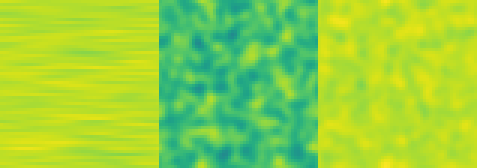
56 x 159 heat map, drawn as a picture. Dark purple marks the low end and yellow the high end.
It is made of 1 by 3 panels. Panel 1,1: very high, streaked across, faint in contrast. Panel 1,2: high, blotchy. Panel 1,3: very high, blotchy, faint in contrast.
